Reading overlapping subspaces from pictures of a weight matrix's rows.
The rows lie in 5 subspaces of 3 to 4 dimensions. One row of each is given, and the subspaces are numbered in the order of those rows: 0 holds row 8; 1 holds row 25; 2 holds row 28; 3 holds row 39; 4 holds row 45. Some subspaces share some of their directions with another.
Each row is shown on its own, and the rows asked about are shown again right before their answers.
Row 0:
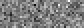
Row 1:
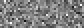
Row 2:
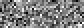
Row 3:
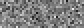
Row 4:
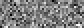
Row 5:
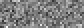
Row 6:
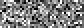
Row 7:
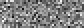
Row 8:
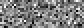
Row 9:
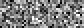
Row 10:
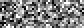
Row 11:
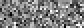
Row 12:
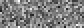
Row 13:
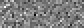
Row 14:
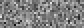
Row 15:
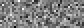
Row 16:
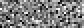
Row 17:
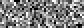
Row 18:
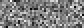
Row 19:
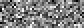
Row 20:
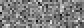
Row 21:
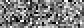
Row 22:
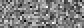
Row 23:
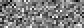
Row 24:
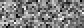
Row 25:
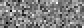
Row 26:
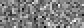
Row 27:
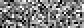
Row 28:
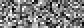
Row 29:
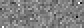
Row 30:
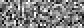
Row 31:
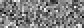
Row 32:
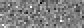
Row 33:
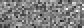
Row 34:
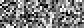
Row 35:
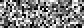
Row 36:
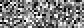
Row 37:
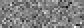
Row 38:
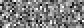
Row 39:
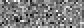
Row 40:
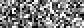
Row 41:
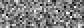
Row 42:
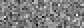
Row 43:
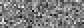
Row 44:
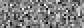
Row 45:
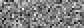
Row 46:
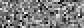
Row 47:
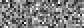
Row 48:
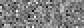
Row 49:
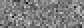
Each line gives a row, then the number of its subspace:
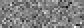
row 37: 2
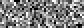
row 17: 1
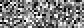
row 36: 0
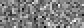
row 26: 2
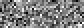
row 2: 0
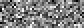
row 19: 0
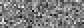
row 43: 0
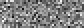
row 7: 4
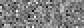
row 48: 3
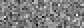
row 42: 2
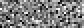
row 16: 1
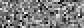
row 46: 1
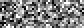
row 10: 0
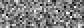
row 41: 1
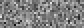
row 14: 0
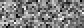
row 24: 0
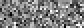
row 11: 2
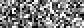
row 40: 2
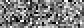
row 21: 3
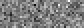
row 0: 2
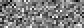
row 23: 0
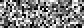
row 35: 1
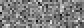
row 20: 3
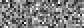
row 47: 4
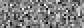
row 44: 1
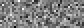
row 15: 2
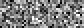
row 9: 4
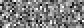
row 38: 3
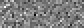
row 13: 4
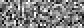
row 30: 4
